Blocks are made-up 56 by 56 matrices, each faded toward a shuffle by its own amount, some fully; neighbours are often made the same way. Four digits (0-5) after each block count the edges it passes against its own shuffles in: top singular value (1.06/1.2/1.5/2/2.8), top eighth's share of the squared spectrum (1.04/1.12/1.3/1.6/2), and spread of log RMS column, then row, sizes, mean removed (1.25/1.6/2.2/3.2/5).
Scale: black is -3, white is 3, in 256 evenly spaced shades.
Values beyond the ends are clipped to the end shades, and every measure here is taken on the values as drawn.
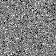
2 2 0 0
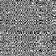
4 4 2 3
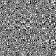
4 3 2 2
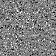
3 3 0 1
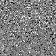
3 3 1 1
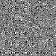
4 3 2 2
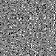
3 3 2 1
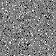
3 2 1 0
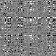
4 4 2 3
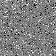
2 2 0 0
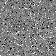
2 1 0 0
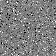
0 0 0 0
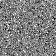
0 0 0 0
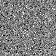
0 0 0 0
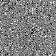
3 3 1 1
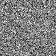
0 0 0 0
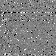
2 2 0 2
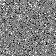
0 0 0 0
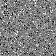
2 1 0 0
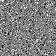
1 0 0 0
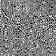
3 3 1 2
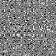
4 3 2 2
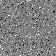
0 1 0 0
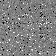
1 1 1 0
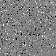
1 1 0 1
